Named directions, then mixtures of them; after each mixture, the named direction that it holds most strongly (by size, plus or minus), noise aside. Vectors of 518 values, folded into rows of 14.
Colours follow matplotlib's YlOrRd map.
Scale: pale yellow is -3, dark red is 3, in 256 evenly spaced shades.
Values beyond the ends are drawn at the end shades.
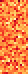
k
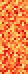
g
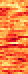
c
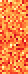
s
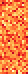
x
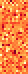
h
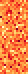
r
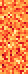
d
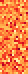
d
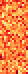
x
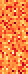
x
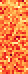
d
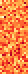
d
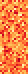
g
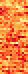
c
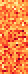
g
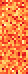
x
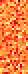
k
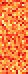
x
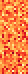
g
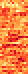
c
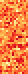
k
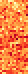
s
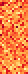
g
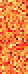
s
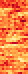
c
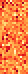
h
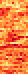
c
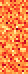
r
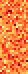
r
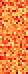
x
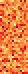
r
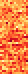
c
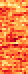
c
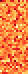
k
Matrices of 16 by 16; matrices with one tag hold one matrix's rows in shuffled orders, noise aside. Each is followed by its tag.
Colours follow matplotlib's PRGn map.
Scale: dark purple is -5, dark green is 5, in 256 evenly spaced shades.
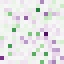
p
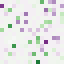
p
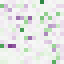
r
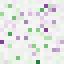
p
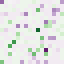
p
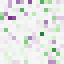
r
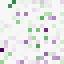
p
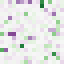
r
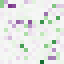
r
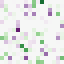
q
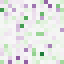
q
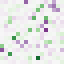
p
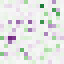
r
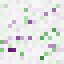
r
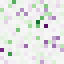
p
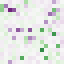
r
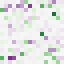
r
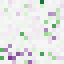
r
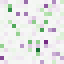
p
